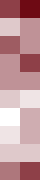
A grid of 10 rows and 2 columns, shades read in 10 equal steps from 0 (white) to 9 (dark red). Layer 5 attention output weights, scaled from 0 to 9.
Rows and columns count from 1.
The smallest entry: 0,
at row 7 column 1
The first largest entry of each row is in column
2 2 1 2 1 1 2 2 1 2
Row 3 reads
6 4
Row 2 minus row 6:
0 3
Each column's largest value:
7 9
